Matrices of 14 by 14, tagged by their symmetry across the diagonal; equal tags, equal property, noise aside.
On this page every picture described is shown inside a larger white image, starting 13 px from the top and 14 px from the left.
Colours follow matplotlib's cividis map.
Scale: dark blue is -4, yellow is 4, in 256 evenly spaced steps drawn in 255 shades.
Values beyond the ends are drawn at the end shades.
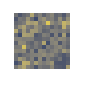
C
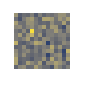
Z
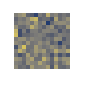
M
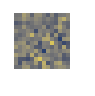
M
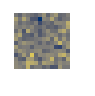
Z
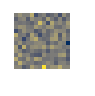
M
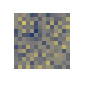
C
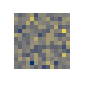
M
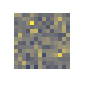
Z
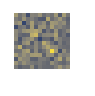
C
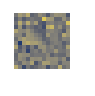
M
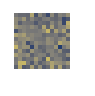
M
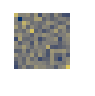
C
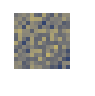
C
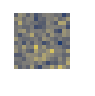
Z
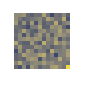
C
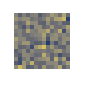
M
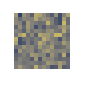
Z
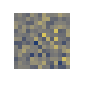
M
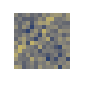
C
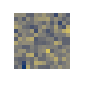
Z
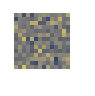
Z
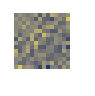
C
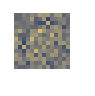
C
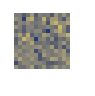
Z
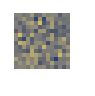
M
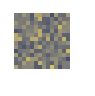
C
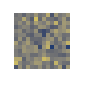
Z
